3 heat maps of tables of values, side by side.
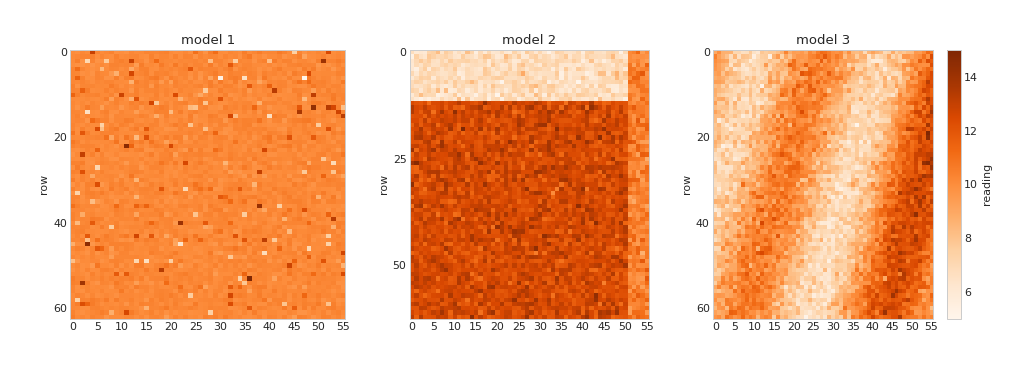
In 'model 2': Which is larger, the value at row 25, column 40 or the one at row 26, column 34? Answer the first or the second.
the second
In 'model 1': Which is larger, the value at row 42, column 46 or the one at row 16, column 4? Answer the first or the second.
the second
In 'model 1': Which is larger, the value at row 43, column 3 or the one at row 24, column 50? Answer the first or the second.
the first
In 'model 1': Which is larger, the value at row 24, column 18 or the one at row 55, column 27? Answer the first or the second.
the first
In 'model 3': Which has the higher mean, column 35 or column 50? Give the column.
50
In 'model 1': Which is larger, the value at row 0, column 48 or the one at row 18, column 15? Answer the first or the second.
the second
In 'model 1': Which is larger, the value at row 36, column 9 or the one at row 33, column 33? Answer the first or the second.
the first
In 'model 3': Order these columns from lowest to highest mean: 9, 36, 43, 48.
36, 9, 43, 48
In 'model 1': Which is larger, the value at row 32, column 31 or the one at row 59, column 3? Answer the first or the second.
the second
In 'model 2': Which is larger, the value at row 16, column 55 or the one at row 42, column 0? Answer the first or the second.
the second
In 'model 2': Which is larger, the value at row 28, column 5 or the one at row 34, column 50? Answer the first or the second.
the first
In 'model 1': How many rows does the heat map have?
63
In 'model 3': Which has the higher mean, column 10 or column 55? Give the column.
55
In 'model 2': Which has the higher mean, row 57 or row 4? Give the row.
57
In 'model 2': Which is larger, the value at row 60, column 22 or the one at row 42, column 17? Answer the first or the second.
the first
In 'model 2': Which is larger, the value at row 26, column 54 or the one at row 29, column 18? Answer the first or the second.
the second
